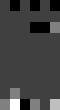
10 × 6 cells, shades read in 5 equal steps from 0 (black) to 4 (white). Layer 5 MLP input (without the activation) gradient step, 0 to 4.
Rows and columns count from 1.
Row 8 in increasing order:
1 1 1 1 1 1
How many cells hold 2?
4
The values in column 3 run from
0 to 1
